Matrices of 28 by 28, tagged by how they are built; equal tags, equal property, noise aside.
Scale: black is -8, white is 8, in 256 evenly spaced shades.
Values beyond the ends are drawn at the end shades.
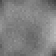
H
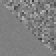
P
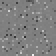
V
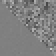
P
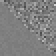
P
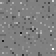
V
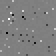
V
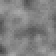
H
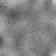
H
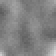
H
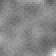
H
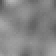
H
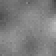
H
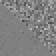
P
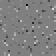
V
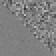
P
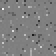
V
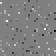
V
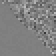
P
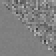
P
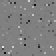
V
